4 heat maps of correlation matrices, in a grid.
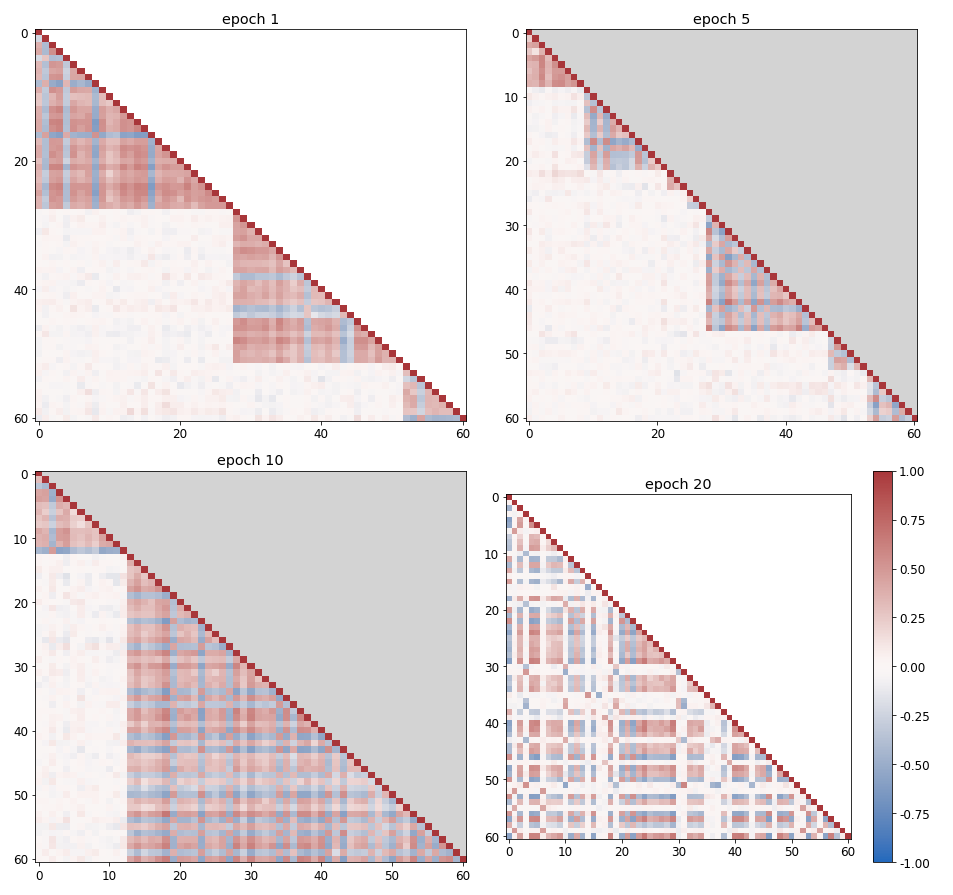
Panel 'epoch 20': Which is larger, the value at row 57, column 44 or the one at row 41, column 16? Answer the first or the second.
the first
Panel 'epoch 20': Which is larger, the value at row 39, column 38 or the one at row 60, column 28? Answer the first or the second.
the second
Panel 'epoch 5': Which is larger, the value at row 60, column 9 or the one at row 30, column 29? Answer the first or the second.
the second
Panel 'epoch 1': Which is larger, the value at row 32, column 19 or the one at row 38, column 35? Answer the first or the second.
the first
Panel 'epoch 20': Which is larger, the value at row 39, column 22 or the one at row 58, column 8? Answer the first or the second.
the first
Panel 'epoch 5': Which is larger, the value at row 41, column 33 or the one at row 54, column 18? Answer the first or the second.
the second
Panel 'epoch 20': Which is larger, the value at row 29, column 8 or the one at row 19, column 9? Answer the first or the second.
the first
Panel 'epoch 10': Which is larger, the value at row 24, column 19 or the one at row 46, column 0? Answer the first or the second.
the second
